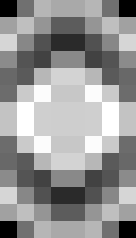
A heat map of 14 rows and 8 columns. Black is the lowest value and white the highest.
Slope: none. Average level on the scale: 60%. Mirror symmetry: left to right and top to bottom. Calmest part: centre.
